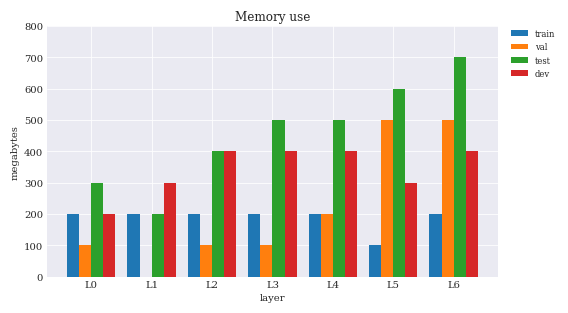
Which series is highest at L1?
dev
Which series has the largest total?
test
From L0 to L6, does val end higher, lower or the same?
higher
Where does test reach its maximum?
L6
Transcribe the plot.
Title: Memory use
x-axis: layer, ticks L0 L1 L2 L3 L4 L5 L6
y-axis: megabytes, ticks 0 100 200 300 400 500 600 700 800
Legend: train, val, test, dev
Values:
train: 200 200 200 200 200 100 200
val: 100 0 100 100 200 500 500
test: 300 200 400 500 500 600 700
dev: 200 300 400 400 400 300 400
